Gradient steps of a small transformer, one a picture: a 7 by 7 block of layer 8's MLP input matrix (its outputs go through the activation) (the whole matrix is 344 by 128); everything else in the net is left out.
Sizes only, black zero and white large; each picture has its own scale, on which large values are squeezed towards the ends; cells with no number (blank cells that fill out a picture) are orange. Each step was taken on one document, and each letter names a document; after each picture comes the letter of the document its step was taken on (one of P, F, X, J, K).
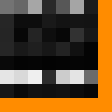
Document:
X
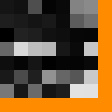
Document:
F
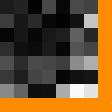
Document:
F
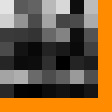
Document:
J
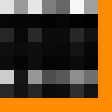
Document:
X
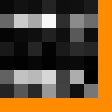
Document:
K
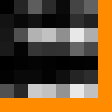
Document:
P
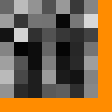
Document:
J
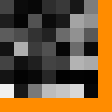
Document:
F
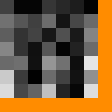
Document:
J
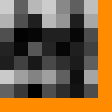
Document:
J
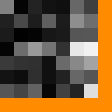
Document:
F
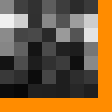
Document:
J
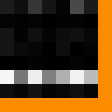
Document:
X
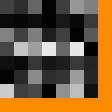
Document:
P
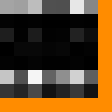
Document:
X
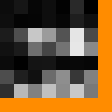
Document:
P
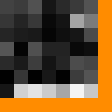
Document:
F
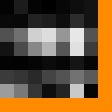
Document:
P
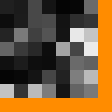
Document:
F
